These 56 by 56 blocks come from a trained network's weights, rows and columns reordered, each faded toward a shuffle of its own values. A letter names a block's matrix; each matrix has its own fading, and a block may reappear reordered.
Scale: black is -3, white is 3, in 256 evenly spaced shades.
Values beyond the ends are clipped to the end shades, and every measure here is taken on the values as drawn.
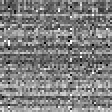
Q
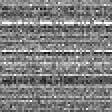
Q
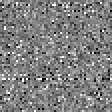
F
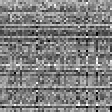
Q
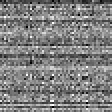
Q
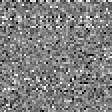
F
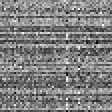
Q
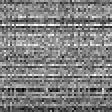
Q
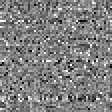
F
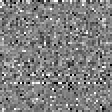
F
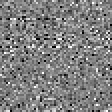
F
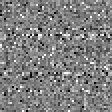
F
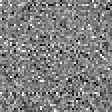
F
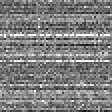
Q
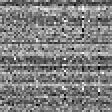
Q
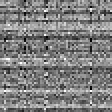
Q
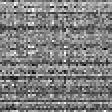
Q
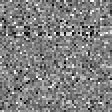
F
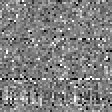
F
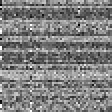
Q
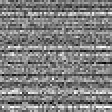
Q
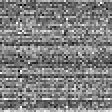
Q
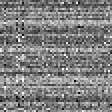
Q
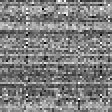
Q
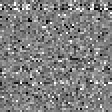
F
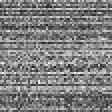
Q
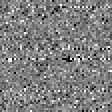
F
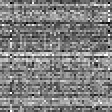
Q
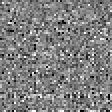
F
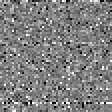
F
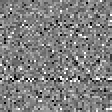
F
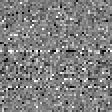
F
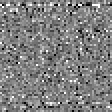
F
